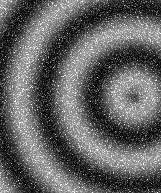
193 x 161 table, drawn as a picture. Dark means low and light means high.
Odd rows or columns: none. Rings: centred on the middle right. Slope: none. Seam: none.
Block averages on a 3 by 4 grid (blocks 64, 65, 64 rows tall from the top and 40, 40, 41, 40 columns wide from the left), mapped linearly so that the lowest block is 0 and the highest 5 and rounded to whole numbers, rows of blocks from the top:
1 2 2 1 | 4 2 0 5 | 1 2 2 1
